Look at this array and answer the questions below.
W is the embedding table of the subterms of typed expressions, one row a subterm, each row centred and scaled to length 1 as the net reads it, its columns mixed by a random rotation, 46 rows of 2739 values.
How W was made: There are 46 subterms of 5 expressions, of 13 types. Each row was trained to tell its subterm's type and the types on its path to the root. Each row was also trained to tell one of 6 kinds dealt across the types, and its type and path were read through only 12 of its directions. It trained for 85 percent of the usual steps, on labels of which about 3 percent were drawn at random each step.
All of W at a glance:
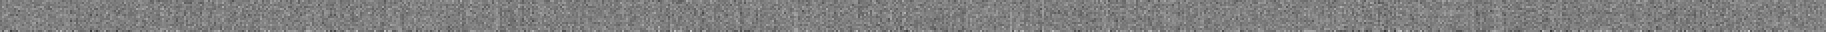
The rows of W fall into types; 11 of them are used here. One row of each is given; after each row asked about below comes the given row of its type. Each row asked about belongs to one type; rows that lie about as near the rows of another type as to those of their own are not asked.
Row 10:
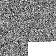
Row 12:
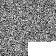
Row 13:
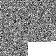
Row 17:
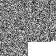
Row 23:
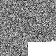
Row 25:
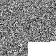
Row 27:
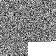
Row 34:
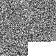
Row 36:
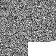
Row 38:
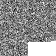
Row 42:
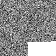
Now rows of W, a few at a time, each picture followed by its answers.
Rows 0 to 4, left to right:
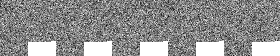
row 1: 36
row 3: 36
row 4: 42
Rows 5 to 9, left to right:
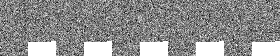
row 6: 23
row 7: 34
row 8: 13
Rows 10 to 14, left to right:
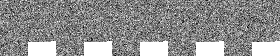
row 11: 38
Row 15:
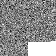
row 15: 27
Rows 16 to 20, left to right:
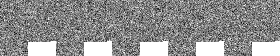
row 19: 17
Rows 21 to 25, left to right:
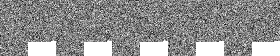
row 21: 12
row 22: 17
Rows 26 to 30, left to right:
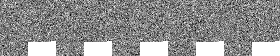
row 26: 36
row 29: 25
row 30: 27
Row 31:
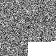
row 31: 10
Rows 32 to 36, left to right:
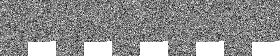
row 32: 34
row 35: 12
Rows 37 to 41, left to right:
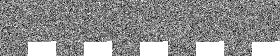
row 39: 34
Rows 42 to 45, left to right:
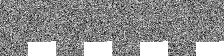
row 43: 25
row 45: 12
